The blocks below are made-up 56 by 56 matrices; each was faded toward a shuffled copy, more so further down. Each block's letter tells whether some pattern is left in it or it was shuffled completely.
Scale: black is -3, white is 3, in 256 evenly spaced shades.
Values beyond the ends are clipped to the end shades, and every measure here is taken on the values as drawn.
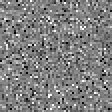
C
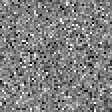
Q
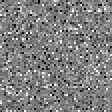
C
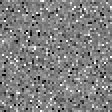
Q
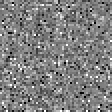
C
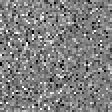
C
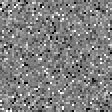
Q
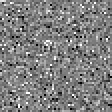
C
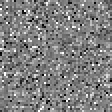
Q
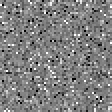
Q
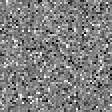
Q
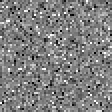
Q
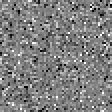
C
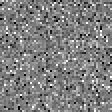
C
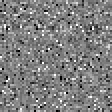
C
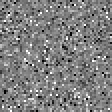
Q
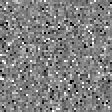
C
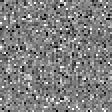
C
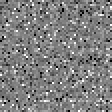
C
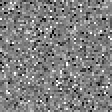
Q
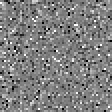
Q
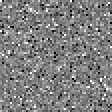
Q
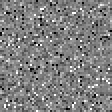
Q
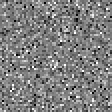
C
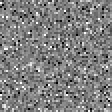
Q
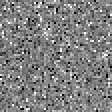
Q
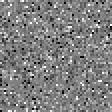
C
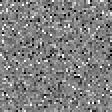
Q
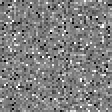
C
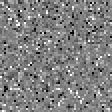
C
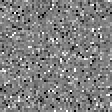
C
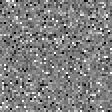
C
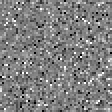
C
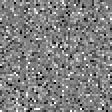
Q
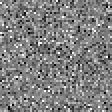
Q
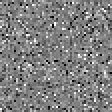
C
